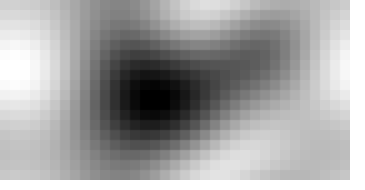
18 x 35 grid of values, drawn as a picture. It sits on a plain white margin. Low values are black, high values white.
On average the colour sits 60% of the way up the scale. The bottom right is the smoothest part. No regular stripes run through it. The centre is the ninth with the lowest average. There are no lone odd cells.
